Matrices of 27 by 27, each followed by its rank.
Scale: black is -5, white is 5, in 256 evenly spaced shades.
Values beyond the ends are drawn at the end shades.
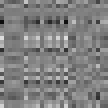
two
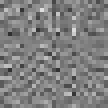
five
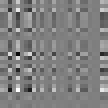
one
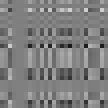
one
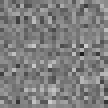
five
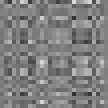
two
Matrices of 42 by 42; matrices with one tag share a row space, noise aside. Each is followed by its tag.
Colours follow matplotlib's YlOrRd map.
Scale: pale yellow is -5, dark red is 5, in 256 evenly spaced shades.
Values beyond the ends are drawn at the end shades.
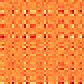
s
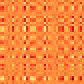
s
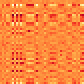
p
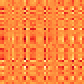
s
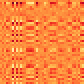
p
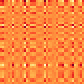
s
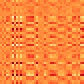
p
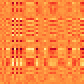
p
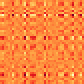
s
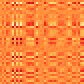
p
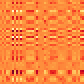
p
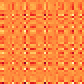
s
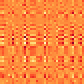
s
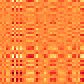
p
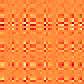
s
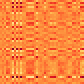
p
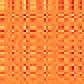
s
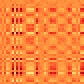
p
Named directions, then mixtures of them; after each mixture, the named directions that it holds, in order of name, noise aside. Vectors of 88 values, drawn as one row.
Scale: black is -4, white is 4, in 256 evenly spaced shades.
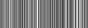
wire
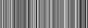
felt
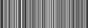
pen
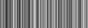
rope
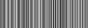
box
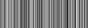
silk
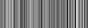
silk, wire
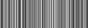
pen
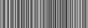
box, pen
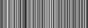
pen, silk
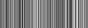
rope, wire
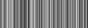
felt, silk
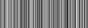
silk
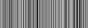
wire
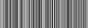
box, pen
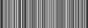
pen, wire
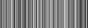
felt, pen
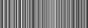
box, pen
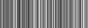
box, rope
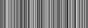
silk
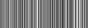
wire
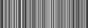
pen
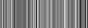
felt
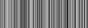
silk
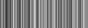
rope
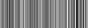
silk, wire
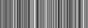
rope, silk
